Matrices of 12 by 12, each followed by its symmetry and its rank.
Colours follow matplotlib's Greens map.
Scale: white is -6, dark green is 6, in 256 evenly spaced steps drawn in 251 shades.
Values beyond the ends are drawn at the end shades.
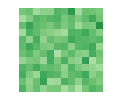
neither, full rank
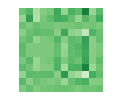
neither, rank two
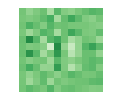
neither, rank two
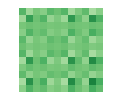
symmetric, rank one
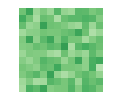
neither, full rank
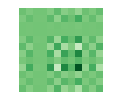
symmetric, rank one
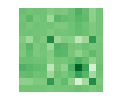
symmetric, rank two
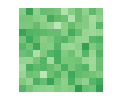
neither, full rank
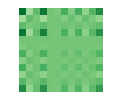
symmetric, rank one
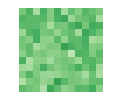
neither, full rank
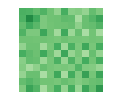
symmetric, rank two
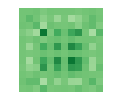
symmetric, rank two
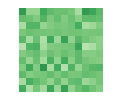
neither, rank two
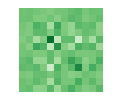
symmetric, rank two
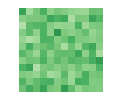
neither, full rank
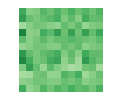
neither, rank two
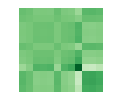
symmetric, rank one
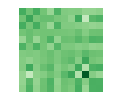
symmetric, rank two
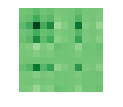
symmetric, rank one
